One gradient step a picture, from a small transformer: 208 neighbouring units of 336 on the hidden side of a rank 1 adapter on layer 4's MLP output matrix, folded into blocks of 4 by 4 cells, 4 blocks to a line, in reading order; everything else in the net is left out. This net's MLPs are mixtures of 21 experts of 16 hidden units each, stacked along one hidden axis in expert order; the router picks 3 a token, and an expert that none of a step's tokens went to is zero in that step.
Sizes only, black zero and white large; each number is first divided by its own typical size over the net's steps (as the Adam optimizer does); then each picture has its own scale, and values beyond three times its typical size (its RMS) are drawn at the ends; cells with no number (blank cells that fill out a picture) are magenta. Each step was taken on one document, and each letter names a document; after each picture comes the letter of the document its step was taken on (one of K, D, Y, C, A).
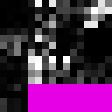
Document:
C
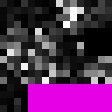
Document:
C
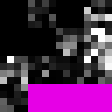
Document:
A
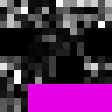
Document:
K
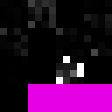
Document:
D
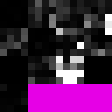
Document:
D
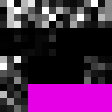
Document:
K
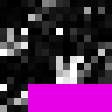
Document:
D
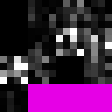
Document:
A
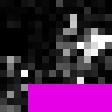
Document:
A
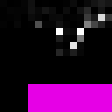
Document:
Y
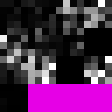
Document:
C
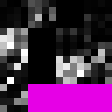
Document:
D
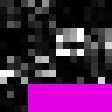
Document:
A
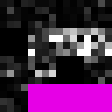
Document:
A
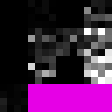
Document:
A
